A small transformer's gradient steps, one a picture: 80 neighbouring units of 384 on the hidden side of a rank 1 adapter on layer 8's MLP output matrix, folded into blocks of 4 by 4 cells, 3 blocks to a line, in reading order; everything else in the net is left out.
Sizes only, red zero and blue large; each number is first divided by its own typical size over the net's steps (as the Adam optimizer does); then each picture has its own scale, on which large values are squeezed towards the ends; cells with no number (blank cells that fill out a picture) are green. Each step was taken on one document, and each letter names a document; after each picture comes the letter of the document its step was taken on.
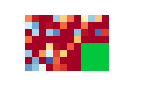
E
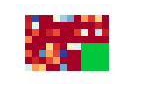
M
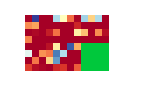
M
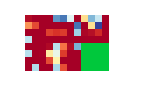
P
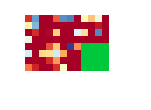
M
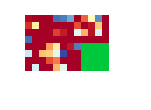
P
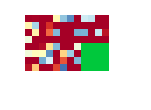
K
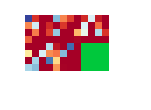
E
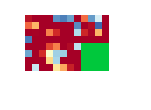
P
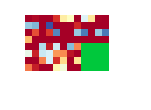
K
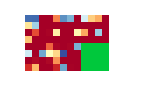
M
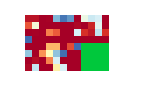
P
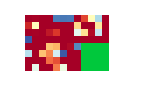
P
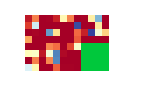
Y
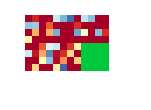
K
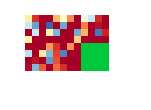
E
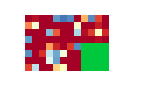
P
